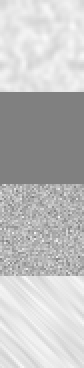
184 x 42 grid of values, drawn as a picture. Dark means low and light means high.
The table splits into 4 rows of 1 panel. Panel 1,1: very high, blotchy, faint in contrast. Panel 2,1: middling, flat. Panel 3,1: high, fine-grained. Panel 4,1: very high, slanting down to the right, faint in contrast.
